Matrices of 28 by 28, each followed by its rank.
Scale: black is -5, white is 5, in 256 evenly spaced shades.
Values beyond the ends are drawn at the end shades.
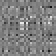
three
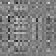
three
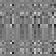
two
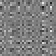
three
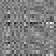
three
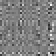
three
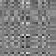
two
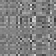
three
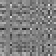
three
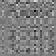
three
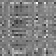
three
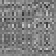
three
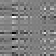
two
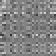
three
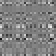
two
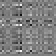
two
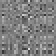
three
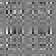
two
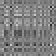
two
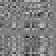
three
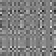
two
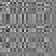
two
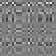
two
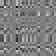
two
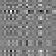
two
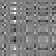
two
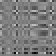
two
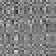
three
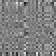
three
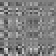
two
